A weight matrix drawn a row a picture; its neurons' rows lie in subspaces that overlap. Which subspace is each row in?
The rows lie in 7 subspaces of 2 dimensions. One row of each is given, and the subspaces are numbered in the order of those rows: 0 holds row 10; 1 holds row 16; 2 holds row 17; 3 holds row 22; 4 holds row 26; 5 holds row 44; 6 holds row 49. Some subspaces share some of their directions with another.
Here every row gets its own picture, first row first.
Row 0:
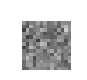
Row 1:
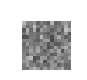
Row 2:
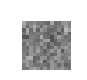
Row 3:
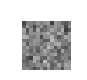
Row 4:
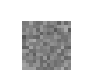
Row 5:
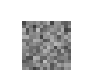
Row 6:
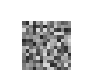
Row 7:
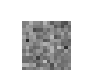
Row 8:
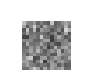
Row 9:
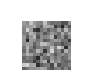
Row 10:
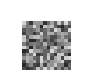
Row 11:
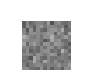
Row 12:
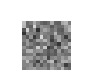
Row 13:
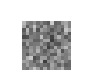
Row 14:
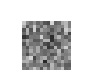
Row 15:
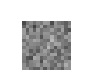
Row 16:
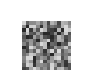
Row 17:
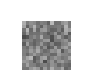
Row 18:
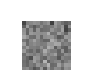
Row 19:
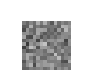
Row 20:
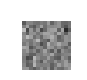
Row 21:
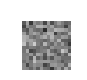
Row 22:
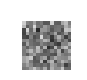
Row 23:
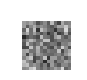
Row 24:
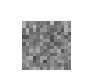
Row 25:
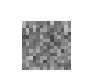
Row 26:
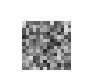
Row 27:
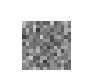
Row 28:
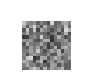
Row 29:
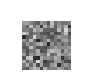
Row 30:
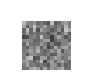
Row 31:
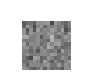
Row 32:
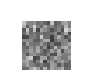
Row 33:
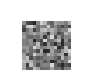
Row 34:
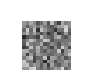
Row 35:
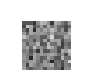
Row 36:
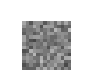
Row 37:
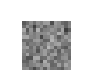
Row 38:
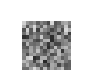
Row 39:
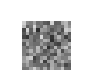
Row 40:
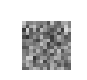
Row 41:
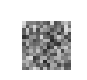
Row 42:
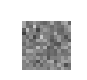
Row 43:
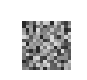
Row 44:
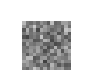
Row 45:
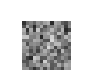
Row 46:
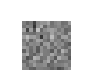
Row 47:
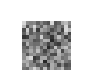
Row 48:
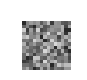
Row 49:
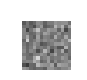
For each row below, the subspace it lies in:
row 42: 3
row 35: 5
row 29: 3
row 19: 1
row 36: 0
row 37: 2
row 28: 3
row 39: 3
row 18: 4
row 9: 6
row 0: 1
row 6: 2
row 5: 5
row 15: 0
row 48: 5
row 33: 5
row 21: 2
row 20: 1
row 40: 1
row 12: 3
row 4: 0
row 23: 0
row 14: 6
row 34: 0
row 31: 5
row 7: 6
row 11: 2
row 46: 4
